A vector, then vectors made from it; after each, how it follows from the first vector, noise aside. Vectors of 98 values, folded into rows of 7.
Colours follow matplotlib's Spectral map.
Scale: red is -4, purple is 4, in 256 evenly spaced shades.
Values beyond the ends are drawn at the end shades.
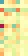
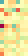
copied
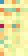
copied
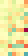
reversed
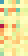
sign-scrambled
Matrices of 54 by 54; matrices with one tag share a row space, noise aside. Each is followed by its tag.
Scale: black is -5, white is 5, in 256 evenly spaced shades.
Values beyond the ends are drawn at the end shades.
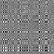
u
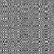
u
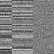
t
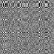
u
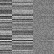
t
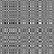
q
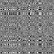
q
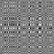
q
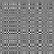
q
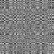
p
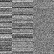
t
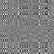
u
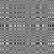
p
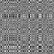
q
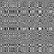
q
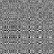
q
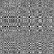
q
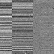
t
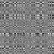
p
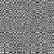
p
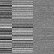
t
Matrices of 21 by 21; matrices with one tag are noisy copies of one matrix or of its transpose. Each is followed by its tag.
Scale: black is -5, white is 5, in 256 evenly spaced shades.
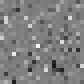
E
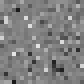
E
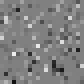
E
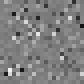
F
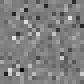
F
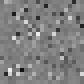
F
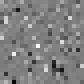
E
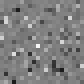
E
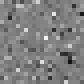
E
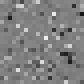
E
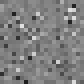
F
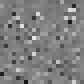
F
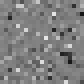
E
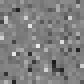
E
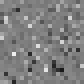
E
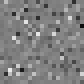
F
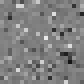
E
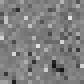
E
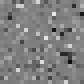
E
